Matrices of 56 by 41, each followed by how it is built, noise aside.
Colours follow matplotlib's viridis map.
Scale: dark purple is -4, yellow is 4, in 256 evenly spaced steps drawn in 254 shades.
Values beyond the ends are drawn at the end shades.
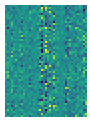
uneven columns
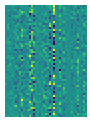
uneven columns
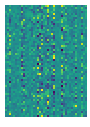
uneven columns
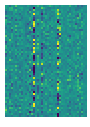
uneven columns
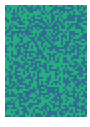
noise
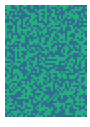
noise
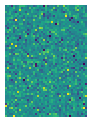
noise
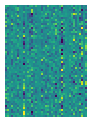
uneven columns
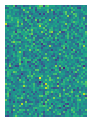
noise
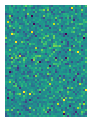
noise
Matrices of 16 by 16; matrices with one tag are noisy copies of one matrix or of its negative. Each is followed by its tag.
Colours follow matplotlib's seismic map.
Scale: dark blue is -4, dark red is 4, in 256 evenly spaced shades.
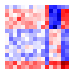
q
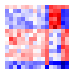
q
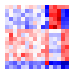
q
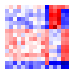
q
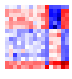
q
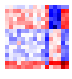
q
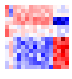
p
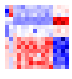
p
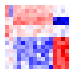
p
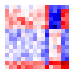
q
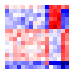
q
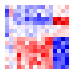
p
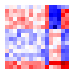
q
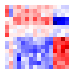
p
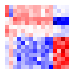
p
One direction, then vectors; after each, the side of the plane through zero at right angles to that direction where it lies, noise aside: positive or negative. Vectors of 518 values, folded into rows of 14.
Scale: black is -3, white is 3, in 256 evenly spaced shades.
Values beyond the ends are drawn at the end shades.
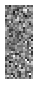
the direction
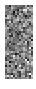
positive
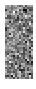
negative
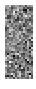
negative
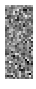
negative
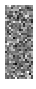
negative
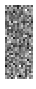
positive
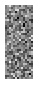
negative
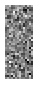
negative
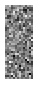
negative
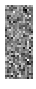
negative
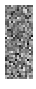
positive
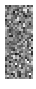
positive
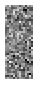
negative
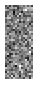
positive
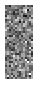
positive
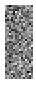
positive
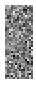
negative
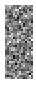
negative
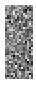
negative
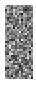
negative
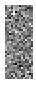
negative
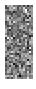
positive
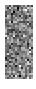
positive
